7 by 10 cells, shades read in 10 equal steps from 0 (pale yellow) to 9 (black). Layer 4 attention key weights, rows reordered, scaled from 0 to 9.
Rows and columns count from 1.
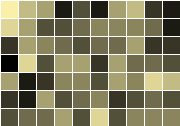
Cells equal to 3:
12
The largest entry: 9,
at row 4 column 1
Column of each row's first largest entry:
4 10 1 1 2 2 1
